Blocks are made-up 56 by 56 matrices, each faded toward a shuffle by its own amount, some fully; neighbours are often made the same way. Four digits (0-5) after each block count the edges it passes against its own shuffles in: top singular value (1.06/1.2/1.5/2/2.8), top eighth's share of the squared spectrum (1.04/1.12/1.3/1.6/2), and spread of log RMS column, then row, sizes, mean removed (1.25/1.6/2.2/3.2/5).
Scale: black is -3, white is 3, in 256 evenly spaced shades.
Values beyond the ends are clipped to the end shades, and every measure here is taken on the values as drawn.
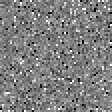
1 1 0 0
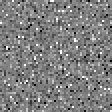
0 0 0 0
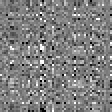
4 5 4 3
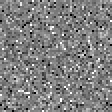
0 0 0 0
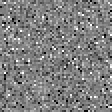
2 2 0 0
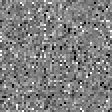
2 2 1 0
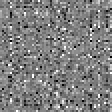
3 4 2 1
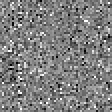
1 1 2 0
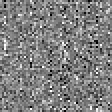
1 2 3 0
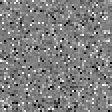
0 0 0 0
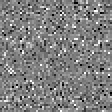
3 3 1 1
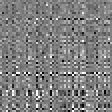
5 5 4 4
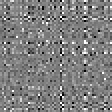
5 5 3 3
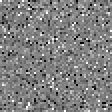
1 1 0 0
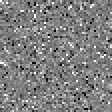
2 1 0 0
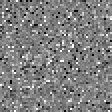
0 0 0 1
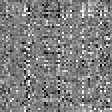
4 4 3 2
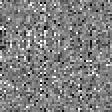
3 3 2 1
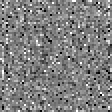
3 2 2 0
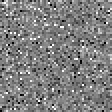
1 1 0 0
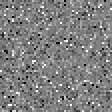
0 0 0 0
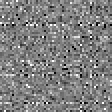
3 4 1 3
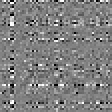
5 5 3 4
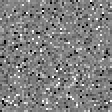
0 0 0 0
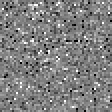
2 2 0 1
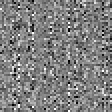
1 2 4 0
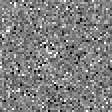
0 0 0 0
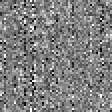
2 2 3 0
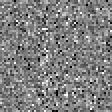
0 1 2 0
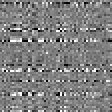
4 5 2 4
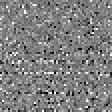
3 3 0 2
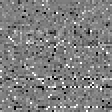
4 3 1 2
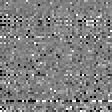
4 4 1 3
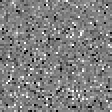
2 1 0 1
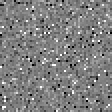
1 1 0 0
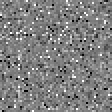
1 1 0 0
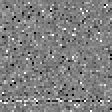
3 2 0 1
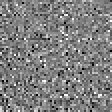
3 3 1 2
